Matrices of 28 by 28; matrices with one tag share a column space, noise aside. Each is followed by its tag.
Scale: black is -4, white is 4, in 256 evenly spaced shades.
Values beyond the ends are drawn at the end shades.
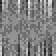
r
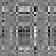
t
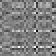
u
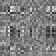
t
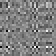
u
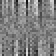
r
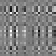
t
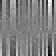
r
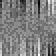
r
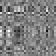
t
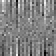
r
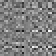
u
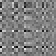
u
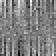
r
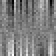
r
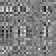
t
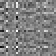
u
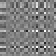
u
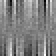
r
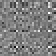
u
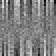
r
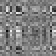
t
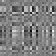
t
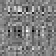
t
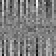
r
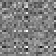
u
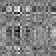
t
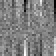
r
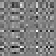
u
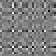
u
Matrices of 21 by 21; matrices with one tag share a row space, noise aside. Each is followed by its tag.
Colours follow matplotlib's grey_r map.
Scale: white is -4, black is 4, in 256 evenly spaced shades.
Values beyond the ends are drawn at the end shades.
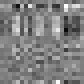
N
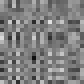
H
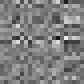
N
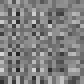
H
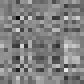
N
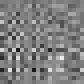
H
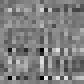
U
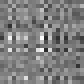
U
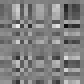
N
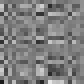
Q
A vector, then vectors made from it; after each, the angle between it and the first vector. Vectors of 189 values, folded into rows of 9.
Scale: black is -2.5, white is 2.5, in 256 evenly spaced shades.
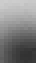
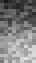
nearly opposite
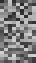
orthogonal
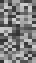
orthogonal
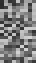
orthogonal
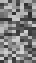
orthogonal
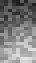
nearly opposite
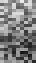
partly aligned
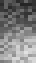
nearly opposite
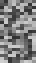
orthogonal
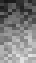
nearly opposite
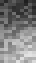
nearly opposite
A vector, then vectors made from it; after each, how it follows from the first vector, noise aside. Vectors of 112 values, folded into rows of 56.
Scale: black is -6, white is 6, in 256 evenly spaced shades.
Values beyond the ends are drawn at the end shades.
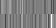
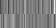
wrapped around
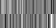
scaled up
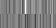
wrapped around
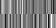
scaled up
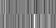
wrapped around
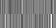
sign-scrambled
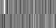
reversed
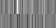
wrapped around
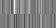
wrapped around
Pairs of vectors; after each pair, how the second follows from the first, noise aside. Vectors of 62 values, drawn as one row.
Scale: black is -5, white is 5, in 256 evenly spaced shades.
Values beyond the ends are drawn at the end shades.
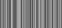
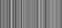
partly zeroed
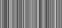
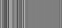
partly zeroed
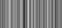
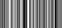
scaled up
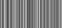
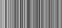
sign-scrambled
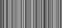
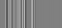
partly zeroed
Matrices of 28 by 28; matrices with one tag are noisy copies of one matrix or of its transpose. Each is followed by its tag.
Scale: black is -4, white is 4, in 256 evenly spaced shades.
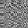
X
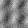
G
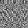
X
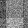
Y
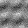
G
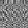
X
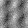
G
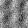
G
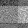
Y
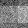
Y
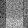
Y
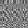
X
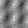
G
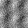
G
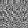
X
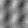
G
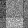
Y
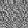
X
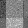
Y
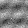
G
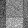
Y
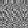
X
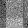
Y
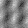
G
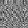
X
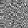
X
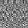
X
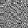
X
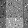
Y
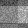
Y
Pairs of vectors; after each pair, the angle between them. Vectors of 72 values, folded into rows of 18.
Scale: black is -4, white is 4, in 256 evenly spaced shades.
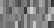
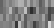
nearly opposite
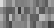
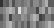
nearly opposite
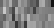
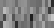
partly aligned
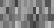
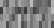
orthogonal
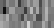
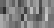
nearly parallel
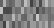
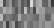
partly opposed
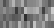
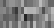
nearly parallel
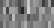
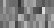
partly aligned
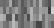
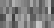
nearly opposite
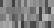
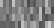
nearly opposite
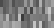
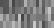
nearly parallel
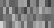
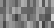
orthogonal
